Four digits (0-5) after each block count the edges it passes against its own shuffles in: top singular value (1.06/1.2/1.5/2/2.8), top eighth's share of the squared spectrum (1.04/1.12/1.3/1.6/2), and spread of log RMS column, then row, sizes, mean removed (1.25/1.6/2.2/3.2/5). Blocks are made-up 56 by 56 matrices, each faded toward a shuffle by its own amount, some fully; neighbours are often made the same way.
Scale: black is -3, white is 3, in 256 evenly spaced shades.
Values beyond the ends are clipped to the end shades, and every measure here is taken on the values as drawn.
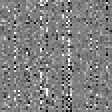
3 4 4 0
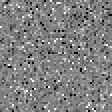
0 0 0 0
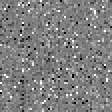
1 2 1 0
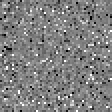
1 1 0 0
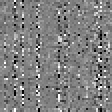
4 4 4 1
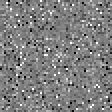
0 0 0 0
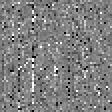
3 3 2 0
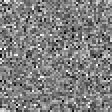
3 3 1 1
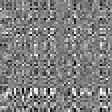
5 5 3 3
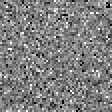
2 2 0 0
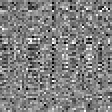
4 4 2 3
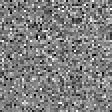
3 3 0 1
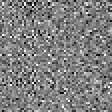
4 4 2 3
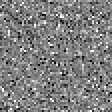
3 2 0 1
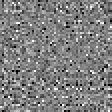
4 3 2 2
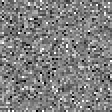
1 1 0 0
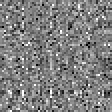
3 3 1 1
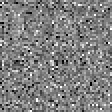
3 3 1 1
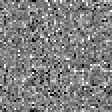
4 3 2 1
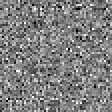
3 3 1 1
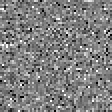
3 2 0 1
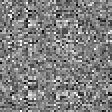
4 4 2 2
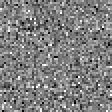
3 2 0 1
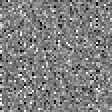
1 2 2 0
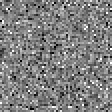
2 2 0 0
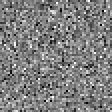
3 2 1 0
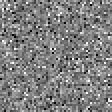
2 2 0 0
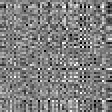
4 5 3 4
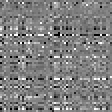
5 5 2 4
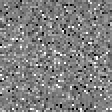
2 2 0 1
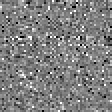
3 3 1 1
